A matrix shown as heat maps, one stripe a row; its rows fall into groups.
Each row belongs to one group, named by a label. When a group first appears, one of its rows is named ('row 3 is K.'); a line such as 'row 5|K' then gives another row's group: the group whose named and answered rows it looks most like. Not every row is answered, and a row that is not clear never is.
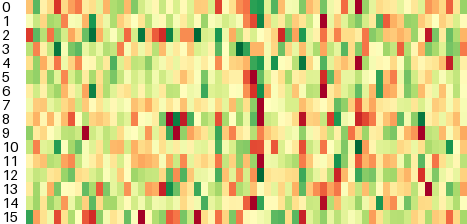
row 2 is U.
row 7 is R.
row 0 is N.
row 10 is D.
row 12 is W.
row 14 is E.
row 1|E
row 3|D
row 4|N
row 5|E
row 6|E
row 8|R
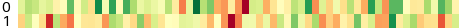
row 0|E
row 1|N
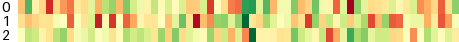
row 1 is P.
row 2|W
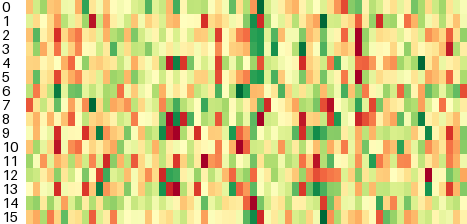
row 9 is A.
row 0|W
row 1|P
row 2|N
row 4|R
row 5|N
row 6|D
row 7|E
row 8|R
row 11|P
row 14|E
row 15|P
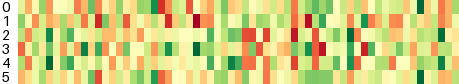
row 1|P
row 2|D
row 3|E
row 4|D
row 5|A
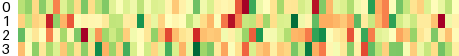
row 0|E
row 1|N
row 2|P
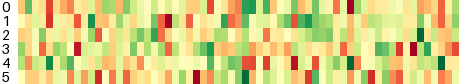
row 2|A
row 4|D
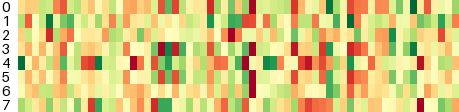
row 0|R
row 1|D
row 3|R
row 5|R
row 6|R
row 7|U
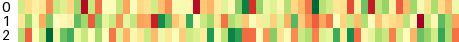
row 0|P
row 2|D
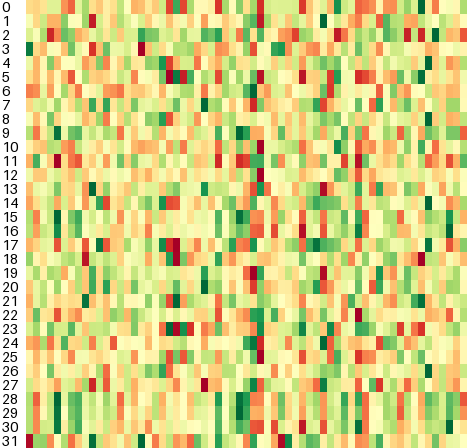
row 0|R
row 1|P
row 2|W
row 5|R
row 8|A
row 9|D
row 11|N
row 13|E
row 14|A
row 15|D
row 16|D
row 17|A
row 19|E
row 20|E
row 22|N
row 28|D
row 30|D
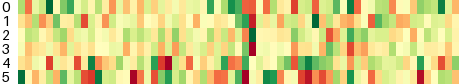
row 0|D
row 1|P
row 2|W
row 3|R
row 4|A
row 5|U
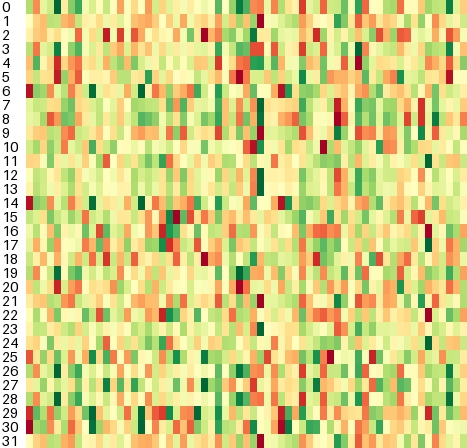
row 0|D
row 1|R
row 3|D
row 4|N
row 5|N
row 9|R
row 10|E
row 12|W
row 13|W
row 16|U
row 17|A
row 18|P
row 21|R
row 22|U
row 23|W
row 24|A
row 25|E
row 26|D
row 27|E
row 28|D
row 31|R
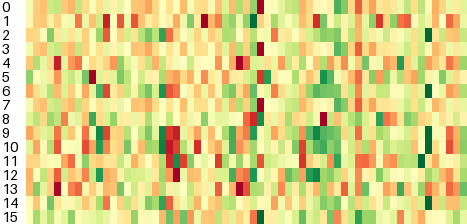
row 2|A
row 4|N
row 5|P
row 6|A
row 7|R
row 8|E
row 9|A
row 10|A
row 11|R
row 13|N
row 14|A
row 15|W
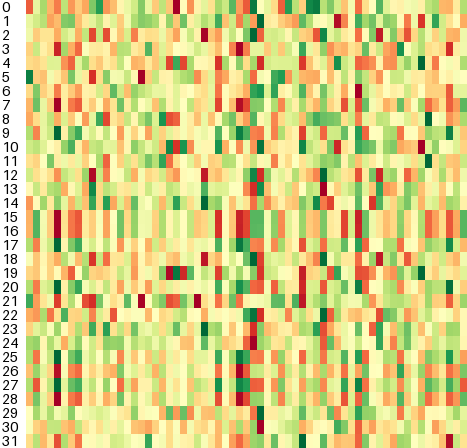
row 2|P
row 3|N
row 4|R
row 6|N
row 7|N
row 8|A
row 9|D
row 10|W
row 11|A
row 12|P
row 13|E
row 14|E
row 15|N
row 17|D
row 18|P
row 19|R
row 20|D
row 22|P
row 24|E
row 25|D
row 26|N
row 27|D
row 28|N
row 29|W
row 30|R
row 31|N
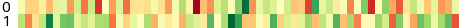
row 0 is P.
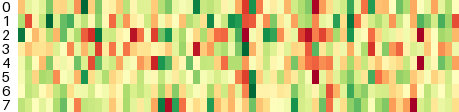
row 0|E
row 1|D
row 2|U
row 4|U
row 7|W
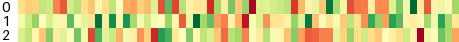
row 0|R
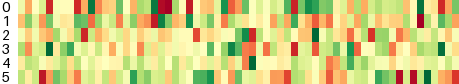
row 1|U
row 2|P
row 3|D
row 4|W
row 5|W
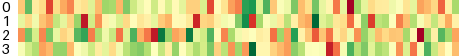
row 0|N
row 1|P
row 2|U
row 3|W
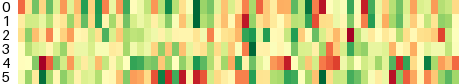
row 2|N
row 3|W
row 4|W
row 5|W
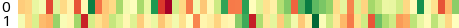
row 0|A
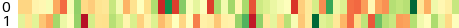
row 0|R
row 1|P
